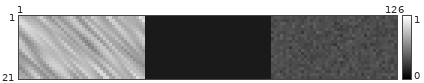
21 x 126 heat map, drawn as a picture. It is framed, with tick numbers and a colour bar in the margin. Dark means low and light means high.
The table splits into one row of 3 panels. Panel 1,1: high, slanting down to the right. Panel 1,2: very low, flat. Panel 1,3: low, fine-grained, faint in contrast.
